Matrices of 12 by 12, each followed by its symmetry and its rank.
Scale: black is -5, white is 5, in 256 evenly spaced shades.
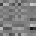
neither, rank two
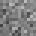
antisymmetric, full rank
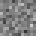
antisymmetric, full rank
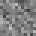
antisymmetric, full rank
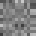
neither, rank two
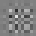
symmetric, rank one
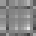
symmetric, rank one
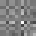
symmetric, rank two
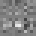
neither, rank two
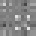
symmetric, rank two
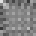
symmetric, rank two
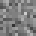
antisymmetric, full rank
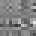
neither, rank two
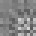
symmetric, rank two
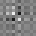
symmetric, rank one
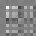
symmetric, rank one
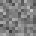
antisymmetric, full rank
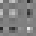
symmetric, rank one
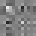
symmetric, rank two
